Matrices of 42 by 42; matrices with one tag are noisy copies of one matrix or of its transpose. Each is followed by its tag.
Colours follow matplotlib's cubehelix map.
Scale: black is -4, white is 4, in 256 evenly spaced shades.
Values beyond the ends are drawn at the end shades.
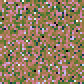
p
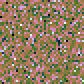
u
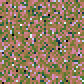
u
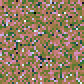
u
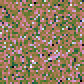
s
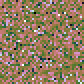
u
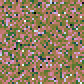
u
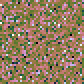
p
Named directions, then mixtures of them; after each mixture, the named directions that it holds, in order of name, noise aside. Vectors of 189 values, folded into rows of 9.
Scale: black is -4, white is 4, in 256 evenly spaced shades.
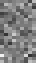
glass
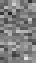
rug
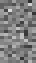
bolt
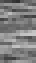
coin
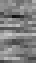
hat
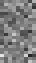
glass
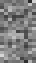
bolt, glass, hat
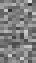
bolt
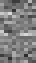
coin, glass, rug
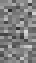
bolt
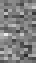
bolt, glass, hat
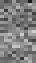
bolt, coin, rug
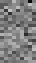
bolt, rug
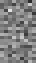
bolt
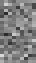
bolt, glass, rug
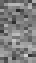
coin, glass, rug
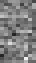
glass, hat, rug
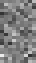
glass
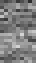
bolt, coin, rug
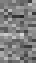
bolt, hat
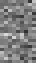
bolt, hat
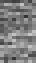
coin, glass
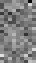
bolt, glass, rug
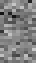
glass, hat, rug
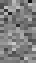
bolt, rug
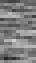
coin, hat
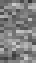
coin, rug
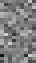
glass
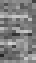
glass, hat, rug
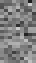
bolt, hat, rug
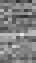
bolt, coin, hat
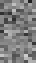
glass, rug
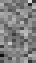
bolt, glass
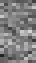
coin, glass, rug
